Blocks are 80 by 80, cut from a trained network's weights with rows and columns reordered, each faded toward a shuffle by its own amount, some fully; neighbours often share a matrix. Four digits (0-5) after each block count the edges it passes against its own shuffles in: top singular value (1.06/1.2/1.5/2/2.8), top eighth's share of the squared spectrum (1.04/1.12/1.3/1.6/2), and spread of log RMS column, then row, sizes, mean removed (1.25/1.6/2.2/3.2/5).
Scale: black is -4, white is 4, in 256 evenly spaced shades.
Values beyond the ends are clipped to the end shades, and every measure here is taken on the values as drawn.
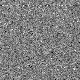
2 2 0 1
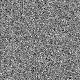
0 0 0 0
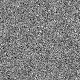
1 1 0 0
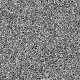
0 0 0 0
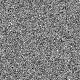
0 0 0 0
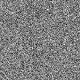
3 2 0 1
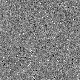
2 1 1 0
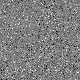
1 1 0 0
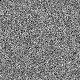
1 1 0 0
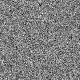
0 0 0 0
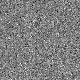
0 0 0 0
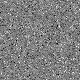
0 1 0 0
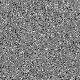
3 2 0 1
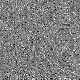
3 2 0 1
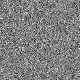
1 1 0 0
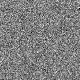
1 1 0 0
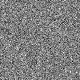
1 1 0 0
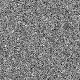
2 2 0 0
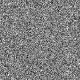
3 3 1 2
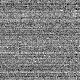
4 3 1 2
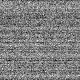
4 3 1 2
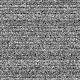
4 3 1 1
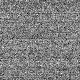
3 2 0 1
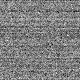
3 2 0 1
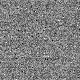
1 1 0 0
